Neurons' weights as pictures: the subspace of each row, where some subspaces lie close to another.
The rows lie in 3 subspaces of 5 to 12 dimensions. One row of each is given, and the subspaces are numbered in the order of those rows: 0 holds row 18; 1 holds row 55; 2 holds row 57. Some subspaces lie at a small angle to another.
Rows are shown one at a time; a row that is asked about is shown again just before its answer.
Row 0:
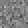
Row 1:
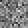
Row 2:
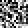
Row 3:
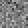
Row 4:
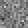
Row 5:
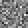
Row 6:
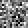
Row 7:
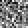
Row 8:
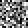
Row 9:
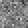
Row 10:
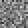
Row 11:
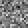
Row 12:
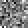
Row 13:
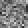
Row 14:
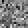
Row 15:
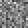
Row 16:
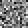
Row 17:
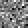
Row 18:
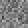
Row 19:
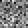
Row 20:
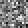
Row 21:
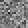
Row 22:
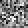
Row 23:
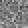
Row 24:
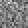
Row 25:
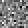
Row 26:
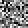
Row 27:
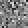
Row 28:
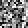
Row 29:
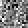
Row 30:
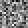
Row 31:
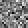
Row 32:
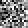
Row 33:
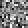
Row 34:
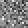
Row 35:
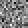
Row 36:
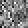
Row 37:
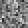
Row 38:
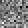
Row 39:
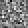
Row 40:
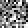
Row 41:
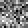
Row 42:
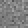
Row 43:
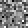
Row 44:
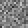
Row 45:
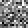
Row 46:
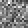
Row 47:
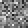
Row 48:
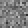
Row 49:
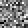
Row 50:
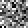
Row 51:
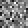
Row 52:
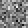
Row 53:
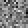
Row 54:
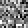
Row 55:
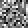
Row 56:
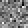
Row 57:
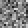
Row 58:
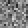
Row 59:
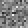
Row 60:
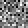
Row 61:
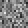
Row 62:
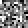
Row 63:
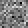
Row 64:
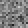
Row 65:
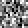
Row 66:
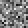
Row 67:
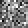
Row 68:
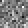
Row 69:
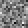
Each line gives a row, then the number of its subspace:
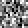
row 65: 0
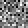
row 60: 0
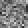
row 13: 1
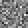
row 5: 1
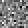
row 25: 1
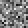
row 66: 2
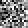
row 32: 0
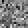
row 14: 1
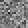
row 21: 1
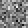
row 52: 0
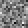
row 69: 1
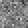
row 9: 1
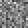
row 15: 2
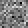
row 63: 0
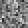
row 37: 0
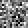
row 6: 0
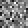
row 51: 0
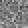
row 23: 2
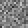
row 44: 0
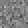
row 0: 0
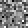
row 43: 0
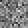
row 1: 1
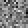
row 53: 0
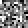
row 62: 0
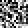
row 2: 2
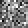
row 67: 0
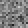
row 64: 2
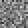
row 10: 1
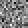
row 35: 2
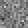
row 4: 0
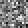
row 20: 2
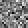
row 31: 1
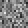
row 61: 0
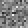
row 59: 1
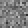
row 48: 0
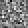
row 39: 0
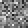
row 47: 1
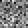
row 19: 1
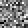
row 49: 0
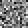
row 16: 2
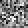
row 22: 1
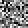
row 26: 1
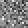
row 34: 0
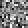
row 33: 0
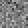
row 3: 2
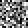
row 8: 2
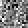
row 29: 0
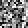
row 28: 0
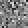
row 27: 0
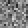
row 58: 2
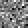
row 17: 1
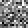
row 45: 1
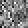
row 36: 0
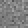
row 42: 0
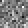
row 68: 1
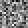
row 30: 1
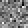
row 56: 1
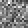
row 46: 1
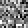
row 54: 0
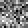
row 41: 1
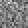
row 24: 2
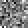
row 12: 0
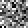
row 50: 0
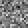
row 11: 1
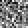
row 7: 2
